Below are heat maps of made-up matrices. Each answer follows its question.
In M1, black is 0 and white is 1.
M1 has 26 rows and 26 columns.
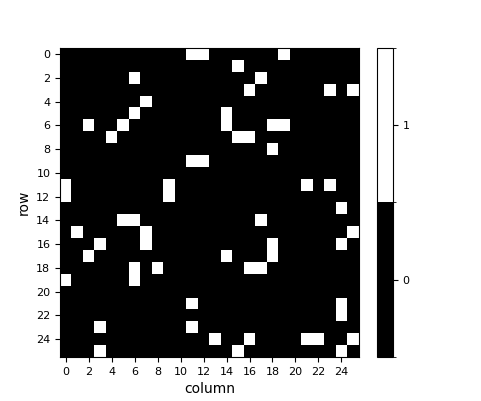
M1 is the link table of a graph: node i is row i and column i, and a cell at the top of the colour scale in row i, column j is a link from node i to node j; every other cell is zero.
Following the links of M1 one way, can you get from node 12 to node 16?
yes
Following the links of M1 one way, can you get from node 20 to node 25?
no
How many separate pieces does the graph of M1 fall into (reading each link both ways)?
3
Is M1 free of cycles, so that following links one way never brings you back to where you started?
no
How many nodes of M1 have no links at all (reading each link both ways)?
2
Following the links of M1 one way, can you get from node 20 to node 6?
no
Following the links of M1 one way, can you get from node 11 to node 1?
yes
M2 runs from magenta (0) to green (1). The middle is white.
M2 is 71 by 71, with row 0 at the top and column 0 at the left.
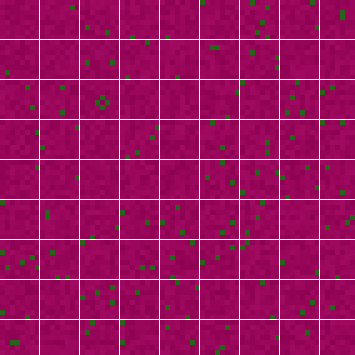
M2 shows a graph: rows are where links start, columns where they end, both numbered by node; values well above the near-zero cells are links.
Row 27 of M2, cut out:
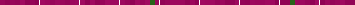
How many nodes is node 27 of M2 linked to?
2
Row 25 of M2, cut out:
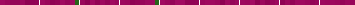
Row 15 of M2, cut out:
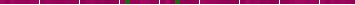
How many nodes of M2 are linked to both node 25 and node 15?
0
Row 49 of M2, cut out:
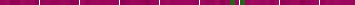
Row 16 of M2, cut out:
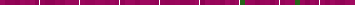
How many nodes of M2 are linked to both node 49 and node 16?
1
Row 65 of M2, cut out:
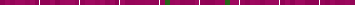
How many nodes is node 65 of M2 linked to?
2
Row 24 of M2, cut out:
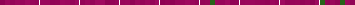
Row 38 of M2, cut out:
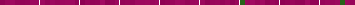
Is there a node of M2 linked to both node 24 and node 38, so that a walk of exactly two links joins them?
yes
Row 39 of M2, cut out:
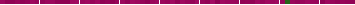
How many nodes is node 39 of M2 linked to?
1
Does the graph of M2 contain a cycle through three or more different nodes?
no
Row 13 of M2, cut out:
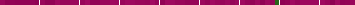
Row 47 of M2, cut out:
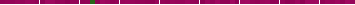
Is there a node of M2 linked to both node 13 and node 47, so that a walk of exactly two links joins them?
no
